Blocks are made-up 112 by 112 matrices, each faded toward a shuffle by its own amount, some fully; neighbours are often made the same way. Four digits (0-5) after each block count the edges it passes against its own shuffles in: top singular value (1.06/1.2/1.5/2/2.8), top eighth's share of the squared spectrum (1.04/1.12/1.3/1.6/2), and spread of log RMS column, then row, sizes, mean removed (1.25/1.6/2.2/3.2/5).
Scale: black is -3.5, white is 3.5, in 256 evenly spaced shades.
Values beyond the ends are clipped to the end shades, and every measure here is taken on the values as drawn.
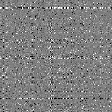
5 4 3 3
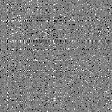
4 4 2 3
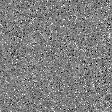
0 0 1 0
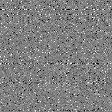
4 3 1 2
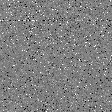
2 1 0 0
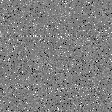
2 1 0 1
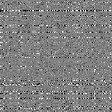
5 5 2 4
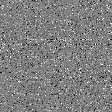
3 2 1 2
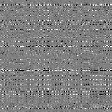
5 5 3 4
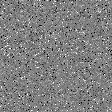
2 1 0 0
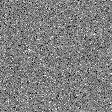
0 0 0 0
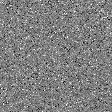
0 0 0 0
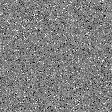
0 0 0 0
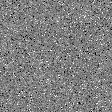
0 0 0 0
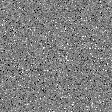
1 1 0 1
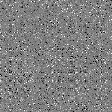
4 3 2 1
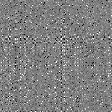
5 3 2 2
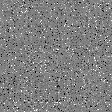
3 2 0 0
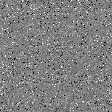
3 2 0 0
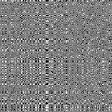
5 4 4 4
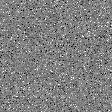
3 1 0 0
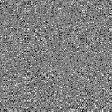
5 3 2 2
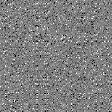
4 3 2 1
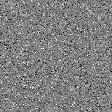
3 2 0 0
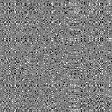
5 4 3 3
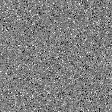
3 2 0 1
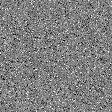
0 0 0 0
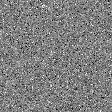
0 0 0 0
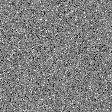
0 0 0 0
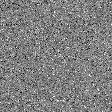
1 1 0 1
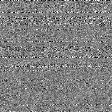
2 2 0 4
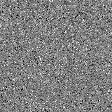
0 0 0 1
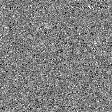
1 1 0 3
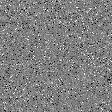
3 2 0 0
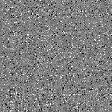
4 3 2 2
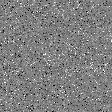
2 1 0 0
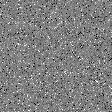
2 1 0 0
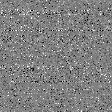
2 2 1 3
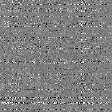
2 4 3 4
